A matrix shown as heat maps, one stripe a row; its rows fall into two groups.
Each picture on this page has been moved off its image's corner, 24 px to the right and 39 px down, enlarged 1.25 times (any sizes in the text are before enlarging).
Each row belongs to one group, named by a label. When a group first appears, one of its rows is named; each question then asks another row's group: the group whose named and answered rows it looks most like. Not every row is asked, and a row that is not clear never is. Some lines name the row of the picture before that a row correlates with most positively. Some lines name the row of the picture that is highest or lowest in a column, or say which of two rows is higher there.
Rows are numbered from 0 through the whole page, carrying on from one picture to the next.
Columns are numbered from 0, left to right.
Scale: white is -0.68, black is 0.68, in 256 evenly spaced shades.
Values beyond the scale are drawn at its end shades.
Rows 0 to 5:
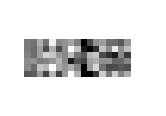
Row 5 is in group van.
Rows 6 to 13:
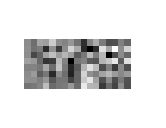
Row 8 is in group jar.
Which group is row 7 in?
van
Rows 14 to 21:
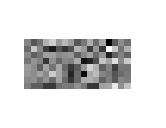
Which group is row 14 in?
jar
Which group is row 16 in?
jar
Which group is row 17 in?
van
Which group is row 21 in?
van
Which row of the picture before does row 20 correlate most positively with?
10
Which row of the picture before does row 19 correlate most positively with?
6
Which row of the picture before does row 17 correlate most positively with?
7
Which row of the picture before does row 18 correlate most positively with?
10
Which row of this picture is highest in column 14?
18
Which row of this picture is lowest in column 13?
15
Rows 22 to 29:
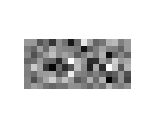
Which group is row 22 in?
van
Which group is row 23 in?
van
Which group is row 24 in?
jar
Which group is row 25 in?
van
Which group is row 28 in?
jar
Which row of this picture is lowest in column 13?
26
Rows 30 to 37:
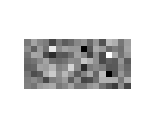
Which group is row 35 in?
jar
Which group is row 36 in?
van
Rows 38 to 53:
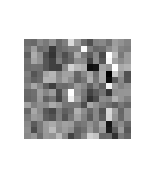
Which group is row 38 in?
van
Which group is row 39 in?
van
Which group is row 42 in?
van
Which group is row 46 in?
van
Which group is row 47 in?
van
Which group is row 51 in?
jar
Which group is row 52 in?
jar
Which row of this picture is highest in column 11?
42
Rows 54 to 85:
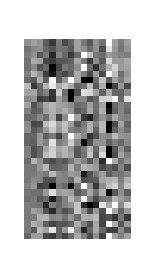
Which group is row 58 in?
van
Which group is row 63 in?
van
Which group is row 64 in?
jar
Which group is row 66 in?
van
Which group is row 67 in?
jar
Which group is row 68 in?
jar
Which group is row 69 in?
van
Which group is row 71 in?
jar
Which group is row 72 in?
jar
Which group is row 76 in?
van
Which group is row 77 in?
van
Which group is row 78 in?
jar
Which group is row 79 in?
van
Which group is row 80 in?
van
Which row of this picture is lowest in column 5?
62
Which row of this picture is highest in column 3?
80
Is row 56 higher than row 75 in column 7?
Yes
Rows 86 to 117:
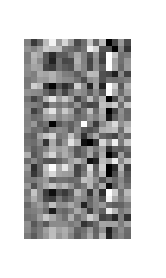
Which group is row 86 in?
jar
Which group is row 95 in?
jar
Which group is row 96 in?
van
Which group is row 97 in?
jar
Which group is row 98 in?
jar
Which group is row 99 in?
van
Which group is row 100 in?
van
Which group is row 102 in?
van
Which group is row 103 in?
jar
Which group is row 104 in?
jar
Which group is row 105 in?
van
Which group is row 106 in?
jar
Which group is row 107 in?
jar
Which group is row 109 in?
jar
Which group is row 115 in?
van
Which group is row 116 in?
jar
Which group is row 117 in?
jar
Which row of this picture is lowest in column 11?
87
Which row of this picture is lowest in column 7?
102
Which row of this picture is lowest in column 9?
99
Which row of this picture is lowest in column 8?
93
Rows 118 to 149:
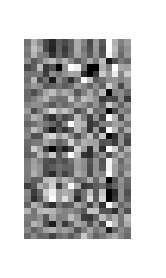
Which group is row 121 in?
jar
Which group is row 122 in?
van
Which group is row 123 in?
van
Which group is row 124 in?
van
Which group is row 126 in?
jar
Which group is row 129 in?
jar
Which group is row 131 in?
van
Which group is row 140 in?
jar
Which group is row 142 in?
jar
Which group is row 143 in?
jar
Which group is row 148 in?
jar
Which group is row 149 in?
van
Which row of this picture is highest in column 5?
122
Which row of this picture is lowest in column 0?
145
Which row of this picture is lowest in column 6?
143
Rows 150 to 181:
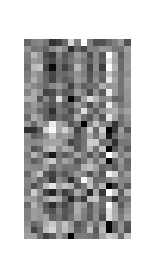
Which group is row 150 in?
van
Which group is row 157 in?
van
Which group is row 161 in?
van
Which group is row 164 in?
jar
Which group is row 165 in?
jar
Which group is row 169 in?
jar
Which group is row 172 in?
van
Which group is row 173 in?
jar
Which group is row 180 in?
jar
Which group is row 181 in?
van
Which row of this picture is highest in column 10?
174
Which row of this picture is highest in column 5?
150
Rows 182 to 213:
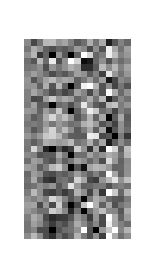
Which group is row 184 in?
van
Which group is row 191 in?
jar
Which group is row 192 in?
van
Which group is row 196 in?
jar
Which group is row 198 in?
jar
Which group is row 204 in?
van
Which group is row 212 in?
van
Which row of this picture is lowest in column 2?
185
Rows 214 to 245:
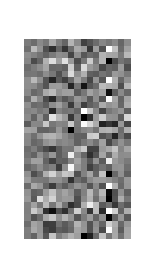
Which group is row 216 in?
van
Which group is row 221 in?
van
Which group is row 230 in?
jar
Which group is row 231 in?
van
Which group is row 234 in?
van
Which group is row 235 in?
jar
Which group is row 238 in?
jar
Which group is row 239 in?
jar
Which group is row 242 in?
jar
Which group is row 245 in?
van
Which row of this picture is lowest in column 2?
239
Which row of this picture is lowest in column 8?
241
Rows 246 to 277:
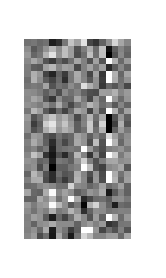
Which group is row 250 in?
jar
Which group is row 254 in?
van
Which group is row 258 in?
jar
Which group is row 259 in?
jar
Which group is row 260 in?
jar
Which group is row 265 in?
van
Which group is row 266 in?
van
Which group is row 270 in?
jar
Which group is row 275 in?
jar
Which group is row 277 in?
van
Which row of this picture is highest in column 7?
277
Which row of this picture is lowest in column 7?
271
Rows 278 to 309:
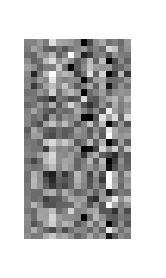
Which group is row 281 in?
jar
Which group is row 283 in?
jar
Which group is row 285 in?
jar
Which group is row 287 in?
van
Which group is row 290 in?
van
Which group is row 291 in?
jar
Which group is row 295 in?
van
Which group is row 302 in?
jar
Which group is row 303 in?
van
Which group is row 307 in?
jar
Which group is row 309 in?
jar
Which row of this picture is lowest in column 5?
282
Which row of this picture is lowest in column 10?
283
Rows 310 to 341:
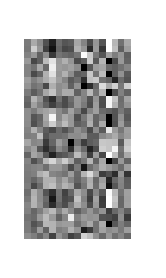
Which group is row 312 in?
van
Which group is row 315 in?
jar
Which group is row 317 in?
van
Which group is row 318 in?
jar
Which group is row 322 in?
jar
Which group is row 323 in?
jar
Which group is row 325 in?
van
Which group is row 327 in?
van
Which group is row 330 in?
van
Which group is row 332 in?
jar
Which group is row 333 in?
jar
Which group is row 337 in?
jar
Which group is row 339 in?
jar
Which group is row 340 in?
van
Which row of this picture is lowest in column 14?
327
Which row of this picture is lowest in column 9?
312
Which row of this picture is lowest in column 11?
316
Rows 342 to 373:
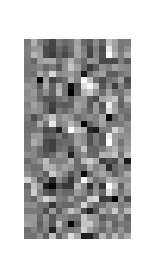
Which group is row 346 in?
van
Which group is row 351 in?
van
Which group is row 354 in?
jar
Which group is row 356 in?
van
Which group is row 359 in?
van
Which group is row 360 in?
van
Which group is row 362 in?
jar
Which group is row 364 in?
van
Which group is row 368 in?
van
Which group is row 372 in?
van
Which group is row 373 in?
van
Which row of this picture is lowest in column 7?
356
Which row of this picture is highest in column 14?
367
